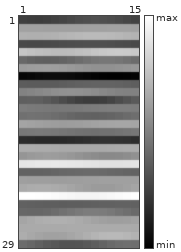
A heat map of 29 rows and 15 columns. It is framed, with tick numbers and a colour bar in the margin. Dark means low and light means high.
Grain: streaks across. Histogram: bell-shaped. Average level on the scale: 50%.
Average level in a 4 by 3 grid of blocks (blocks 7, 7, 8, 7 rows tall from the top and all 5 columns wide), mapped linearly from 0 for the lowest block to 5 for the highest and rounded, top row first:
3 3 3
0 0 0
4 4 4
5 5 5
